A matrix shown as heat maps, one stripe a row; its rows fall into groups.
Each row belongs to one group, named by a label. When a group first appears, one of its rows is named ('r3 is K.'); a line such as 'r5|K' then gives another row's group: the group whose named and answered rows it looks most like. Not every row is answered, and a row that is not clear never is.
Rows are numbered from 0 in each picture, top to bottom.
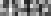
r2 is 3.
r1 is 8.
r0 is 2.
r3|8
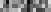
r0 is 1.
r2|3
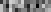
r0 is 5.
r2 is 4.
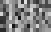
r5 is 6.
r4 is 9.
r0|6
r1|8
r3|4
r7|6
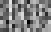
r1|9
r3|2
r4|8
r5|1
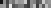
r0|6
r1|4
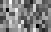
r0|5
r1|3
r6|3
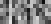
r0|4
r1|9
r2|3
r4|8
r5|8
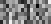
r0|9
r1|2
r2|6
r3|4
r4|8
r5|5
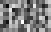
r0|6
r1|1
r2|4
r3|4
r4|2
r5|2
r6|9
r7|9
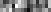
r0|2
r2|3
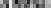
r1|4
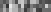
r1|5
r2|3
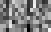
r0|1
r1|1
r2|8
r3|5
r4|9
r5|8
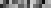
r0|4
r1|6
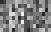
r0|6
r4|9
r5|5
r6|3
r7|2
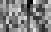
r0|1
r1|3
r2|3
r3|5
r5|6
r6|4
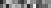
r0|9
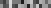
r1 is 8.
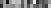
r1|6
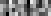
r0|8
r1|3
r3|1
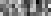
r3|2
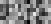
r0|3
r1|9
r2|5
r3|1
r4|6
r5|3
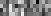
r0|2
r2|5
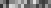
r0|1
